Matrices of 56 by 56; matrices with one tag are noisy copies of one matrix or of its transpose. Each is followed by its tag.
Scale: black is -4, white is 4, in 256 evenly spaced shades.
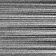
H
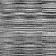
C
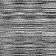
C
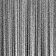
H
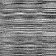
C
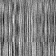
C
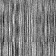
C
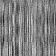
C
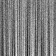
H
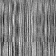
C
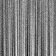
H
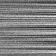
H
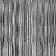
C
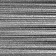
H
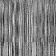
C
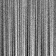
H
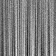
H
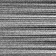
H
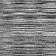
C
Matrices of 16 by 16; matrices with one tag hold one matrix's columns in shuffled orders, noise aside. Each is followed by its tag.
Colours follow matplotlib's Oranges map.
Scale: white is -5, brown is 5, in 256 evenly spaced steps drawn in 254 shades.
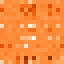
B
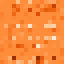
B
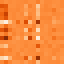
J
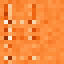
J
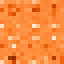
B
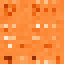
B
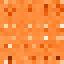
B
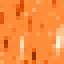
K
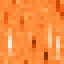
K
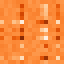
J
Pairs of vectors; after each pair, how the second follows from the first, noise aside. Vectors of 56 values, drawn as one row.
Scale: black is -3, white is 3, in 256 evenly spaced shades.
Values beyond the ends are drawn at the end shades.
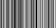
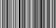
reversed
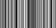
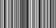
reversed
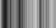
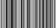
shuffled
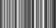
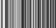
shuffled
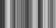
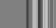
partly zeroed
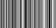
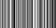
shuffled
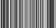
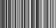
shuffled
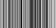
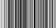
reversed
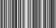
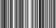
reversed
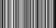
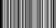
reversed
